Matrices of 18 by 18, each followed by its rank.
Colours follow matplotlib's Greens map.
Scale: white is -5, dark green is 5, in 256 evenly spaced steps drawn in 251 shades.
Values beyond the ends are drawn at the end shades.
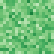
full rank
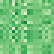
two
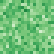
full rank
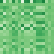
two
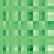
one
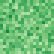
full rank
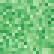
full rank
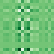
one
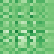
two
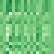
two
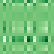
one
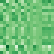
two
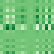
one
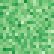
full rank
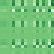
one
